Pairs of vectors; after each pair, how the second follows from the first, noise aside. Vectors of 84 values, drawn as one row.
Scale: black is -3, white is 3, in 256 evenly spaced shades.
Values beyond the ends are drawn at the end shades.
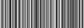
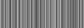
shrunk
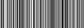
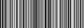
wrapped around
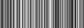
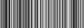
wrapped around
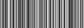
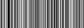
negated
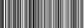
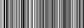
negated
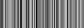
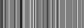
partly zeroed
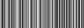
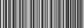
wrapped around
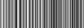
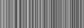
shrunk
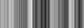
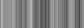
shrunk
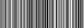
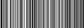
wrapped around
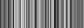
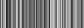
wrapped around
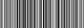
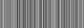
shrunk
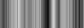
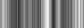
negated
